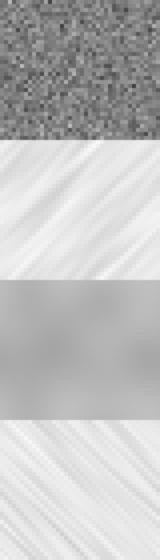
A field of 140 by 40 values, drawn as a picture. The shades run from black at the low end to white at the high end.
The table splits into 4 rows of 1 panel. Panel 1,1: middling, fine-grained. Panel 2,1: very high, slanting up to the right, faint in contrast. Panel 3,1: high, smooth, faint in contrast. Panel 4,1: very high, slanting down to the right, faint in contrast.
